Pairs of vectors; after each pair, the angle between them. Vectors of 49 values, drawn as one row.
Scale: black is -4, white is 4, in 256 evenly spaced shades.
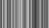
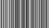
orthogonal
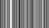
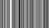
nearly parallel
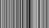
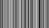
orthogonal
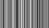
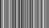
partly opposed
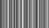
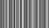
nearly parallel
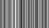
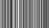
orthogonal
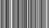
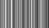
orthogonal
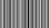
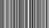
partly opposed
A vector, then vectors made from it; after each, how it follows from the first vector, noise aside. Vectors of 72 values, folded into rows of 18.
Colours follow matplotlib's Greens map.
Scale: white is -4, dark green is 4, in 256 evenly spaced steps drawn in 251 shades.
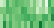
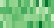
sign-scrambled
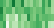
reversed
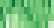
reversed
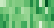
sign-scrambled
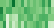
reversed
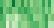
reversed
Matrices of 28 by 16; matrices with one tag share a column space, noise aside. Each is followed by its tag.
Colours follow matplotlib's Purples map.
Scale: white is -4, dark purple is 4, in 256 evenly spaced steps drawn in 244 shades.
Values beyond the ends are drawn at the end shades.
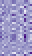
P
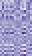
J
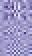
J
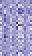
P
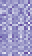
P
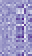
P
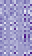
P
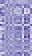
P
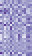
P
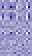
J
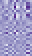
J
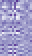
J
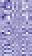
J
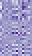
J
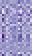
P
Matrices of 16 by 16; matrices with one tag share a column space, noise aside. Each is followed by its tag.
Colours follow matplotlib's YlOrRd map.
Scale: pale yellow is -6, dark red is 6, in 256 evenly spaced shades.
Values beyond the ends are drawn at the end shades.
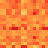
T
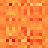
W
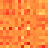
T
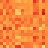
T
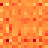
W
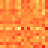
T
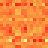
W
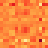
W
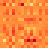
W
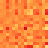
T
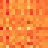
T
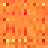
W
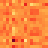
W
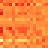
W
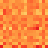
T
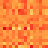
T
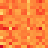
T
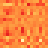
W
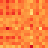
T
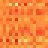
W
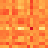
T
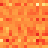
W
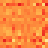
W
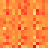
T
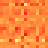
W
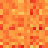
T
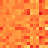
T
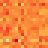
W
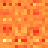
W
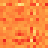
W
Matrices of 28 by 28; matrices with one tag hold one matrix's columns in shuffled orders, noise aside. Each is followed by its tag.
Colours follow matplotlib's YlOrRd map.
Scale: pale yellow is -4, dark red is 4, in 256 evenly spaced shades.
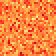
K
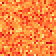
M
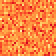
K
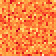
M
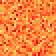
K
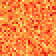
K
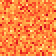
K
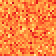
M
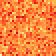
M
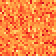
M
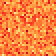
M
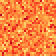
K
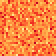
M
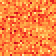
M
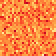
M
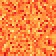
K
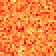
K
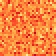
M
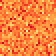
K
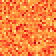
K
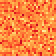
K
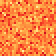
M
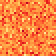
M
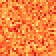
K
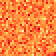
K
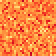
K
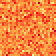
M
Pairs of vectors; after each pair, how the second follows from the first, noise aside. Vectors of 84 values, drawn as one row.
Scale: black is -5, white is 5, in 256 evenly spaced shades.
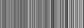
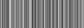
shuffled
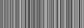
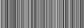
shuffled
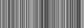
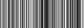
scaled up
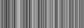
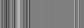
partly zeroed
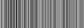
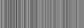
shrunk
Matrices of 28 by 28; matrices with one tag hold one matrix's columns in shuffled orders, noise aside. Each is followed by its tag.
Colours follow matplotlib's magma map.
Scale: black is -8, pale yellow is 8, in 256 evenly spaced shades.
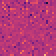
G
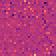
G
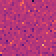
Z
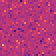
Z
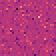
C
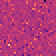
Z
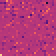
G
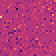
C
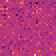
G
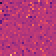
G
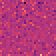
G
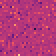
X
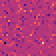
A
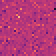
C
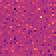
C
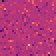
Z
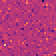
Z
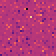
C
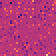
G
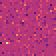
A
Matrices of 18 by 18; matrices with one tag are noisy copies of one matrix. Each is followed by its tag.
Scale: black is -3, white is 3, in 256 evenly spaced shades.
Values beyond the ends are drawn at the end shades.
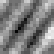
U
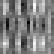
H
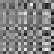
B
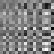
B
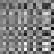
B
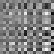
B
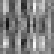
H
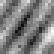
U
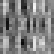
H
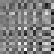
B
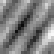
U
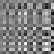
B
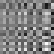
B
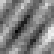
U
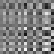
B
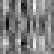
H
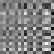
B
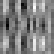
H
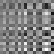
B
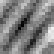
U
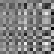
B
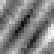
U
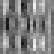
H
